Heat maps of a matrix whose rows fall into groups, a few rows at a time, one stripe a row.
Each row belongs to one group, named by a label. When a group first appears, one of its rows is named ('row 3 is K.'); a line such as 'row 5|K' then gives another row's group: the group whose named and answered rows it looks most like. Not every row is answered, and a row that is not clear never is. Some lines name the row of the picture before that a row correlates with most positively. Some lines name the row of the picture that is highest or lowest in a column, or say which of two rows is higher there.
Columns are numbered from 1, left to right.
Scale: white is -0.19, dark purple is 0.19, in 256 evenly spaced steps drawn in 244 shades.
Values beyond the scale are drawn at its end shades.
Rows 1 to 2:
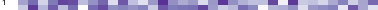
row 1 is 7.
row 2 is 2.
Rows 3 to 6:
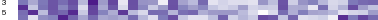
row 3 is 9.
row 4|9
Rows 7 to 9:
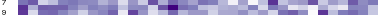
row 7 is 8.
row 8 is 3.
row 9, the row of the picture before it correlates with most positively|4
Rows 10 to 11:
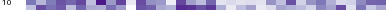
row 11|2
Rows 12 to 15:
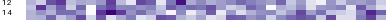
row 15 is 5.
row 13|2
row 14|9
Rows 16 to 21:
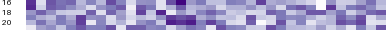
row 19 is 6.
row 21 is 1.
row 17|9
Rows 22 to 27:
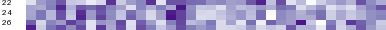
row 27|9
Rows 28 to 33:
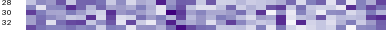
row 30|3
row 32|7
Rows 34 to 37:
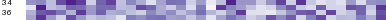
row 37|1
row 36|5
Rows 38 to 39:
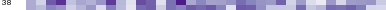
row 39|2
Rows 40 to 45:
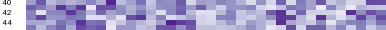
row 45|6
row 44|6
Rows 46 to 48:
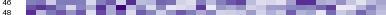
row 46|7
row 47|5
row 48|9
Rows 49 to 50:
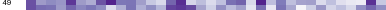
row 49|3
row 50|3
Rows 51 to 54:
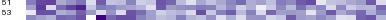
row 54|9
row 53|1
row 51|5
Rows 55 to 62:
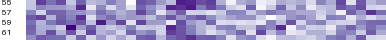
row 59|9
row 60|3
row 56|2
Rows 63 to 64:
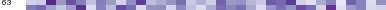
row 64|5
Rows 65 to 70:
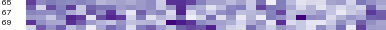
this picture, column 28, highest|68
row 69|3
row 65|3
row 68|9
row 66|3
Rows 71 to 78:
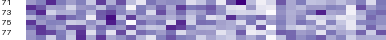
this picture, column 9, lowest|77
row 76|3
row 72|8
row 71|5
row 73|8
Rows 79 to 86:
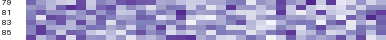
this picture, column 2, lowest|82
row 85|1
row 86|6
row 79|5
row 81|8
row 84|8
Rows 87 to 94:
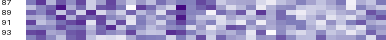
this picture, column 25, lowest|93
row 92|7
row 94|1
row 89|3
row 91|9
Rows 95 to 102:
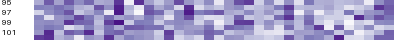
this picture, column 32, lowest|99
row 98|9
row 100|5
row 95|7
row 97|2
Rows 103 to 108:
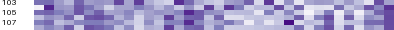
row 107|8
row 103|3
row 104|1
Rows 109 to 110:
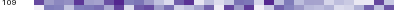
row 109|3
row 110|1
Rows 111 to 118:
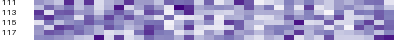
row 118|8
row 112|2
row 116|9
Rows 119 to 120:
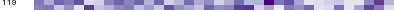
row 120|5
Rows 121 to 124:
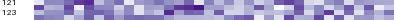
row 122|6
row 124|5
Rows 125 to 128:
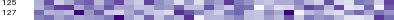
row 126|5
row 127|3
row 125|1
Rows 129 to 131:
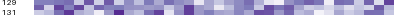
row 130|3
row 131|2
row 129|5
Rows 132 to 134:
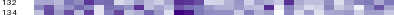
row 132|6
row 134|2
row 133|3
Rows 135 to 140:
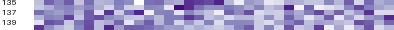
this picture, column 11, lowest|135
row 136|2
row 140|5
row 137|5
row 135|2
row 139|1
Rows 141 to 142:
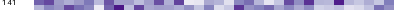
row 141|5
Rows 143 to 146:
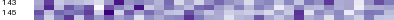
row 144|7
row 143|8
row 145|9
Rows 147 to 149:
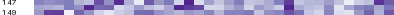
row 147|8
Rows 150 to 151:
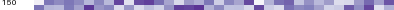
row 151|6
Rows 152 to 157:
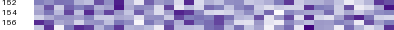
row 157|7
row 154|6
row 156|8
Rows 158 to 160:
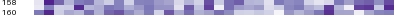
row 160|8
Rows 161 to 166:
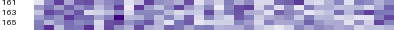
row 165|9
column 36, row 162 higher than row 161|Yes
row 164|7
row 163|1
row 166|7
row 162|7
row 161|1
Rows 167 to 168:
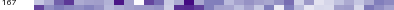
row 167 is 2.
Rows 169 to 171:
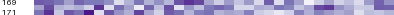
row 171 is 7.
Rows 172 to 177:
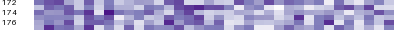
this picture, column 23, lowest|177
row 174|9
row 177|5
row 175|6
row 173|2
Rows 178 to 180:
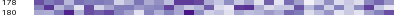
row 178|3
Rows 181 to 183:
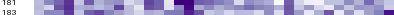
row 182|2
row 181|2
